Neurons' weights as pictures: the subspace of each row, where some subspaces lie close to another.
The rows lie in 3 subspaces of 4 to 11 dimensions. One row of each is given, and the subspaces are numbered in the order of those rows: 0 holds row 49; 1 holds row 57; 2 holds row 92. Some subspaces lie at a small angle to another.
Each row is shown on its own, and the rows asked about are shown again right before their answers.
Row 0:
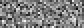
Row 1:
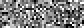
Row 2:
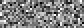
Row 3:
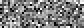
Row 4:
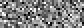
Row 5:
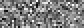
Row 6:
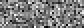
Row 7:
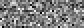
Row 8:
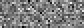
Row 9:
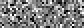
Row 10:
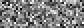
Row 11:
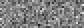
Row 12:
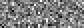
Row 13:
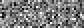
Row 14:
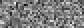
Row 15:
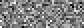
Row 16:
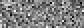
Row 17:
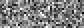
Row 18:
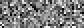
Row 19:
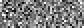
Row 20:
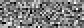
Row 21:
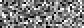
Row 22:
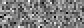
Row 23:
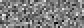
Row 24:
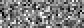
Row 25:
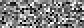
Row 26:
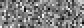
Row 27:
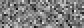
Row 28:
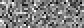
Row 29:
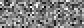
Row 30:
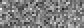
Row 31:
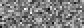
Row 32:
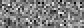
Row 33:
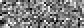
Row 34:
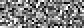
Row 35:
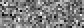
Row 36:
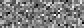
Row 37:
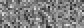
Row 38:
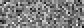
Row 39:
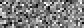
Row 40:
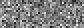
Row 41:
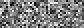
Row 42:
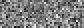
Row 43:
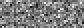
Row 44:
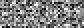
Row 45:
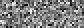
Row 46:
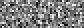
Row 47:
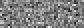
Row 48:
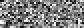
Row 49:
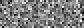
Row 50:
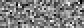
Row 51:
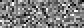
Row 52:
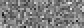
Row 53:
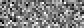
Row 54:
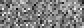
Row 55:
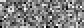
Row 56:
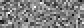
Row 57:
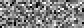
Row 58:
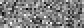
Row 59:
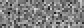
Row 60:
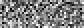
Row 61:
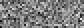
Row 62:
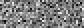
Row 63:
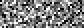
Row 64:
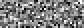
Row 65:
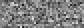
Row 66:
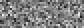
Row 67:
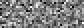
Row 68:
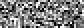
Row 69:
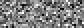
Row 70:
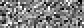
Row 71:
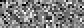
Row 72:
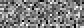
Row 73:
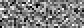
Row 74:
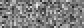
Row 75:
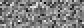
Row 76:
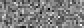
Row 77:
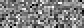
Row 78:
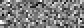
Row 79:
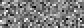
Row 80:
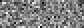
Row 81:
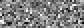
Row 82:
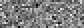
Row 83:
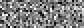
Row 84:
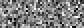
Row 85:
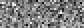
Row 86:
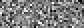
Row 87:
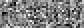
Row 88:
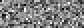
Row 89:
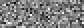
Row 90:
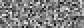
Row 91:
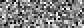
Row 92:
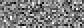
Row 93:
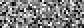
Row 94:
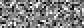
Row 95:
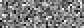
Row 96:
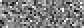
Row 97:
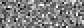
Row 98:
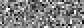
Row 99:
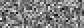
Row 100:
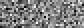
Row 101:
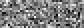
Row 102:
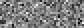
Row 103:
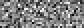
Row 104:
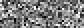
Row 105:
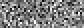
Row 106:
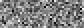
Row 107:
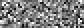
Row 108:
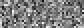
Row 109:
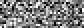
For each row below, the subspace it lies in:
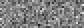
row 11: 0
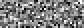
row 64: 1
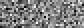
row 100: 0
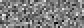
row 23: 2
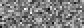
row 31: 2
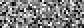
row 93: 0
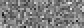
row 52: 2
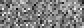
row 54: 0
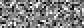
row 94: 1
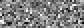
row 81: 2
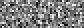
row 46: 0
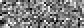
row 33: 2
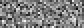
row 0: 0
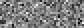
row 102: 1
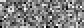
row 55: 2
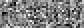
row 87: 1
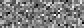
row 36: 1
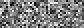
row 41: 0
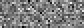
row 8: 2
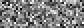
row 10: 0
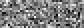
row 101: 1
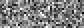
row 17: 0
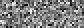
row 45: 0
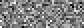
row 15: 2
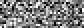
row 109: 1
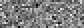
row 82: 2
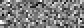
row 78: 1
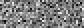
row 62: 0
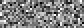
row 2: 2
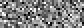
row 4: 0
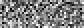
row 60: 0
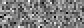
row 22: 2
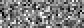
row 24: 2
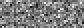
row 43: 1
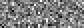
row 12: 0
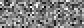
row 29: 1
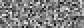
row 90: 1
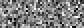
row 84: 0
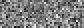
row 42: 2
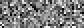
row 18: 0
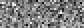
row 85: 0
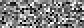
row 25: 2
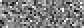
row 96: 1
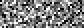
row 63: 1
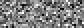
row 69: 1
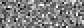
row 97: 0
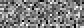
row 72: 0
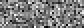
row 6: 0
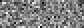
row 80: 2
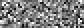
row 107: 1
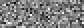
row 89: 2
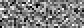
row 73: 1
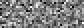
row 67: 1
